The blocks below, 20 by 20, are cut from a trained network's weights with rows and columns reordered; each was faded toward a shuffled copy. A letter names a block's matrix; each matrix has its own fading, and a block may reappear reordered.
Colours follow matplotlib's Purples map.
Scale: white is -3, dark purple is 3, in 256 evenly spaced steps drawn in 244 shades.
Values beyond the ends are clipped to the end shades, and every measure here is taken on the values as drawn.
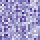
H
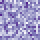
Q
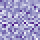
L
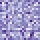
L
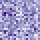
Q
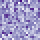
Q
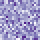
H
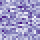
L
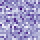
Q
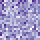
Q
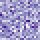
L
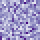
H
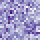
H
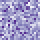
Q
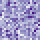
Q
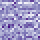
L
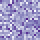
H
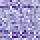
L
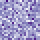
Q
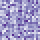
H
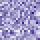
L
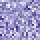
H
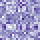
L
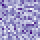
H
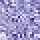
L
